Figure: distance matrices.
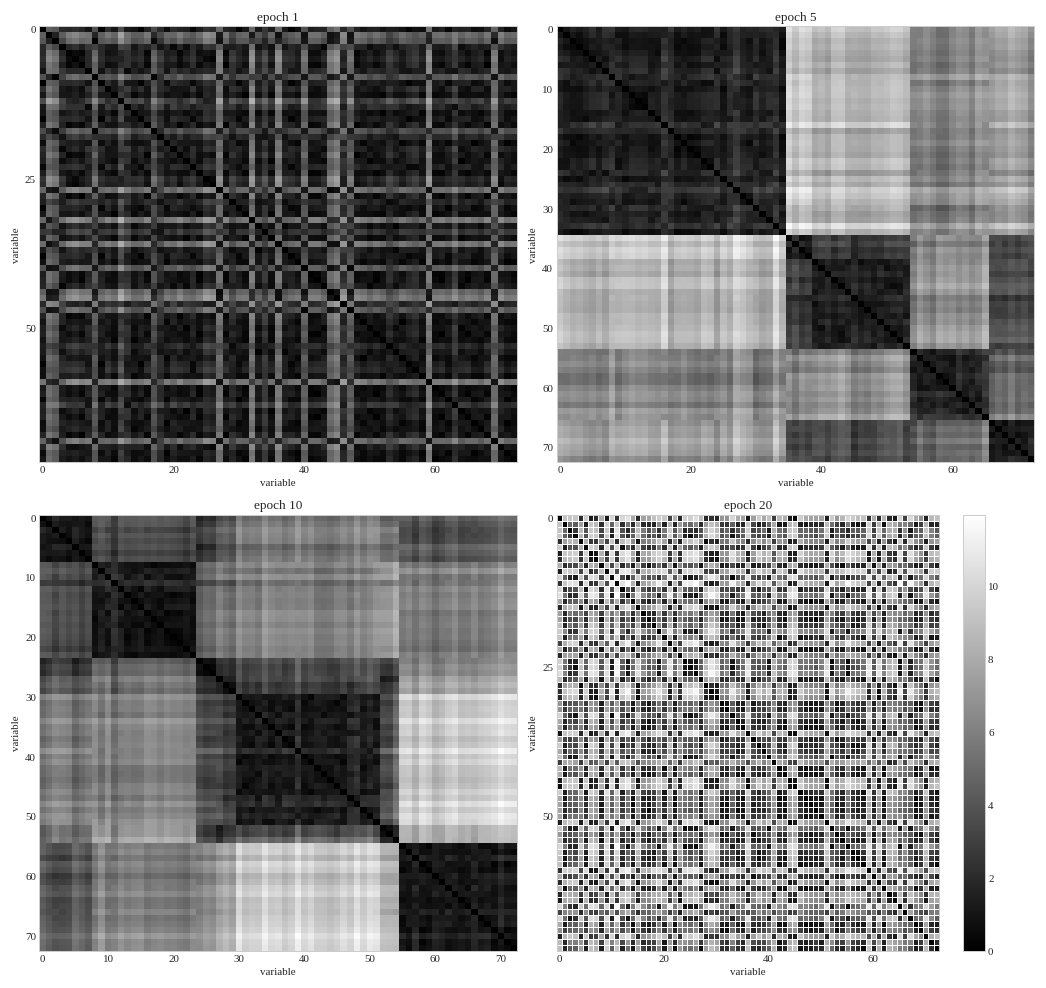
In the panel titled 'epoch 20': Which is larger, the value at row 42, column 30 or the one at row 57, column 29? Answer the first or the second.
the second
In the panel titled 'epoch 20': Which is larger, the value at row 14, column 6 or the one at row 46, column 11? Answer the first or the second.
the second
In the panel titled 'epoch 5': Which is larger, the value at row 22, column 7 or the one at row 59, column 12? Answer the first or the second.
the second
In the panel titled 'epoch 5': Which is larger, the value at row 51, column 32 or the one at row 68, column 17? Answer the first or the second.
the first
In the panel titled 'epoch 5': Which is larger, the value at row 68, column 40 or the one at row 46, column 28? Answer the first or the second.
the second
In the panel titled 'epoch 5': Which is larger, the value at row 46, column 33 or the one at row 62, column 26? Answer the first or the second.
the first
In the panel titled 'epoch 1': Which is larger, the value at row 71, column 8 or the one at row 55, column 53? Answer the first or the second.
the first
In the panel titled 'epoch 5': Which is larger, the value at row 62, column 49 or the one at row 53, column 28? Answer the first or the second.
the second
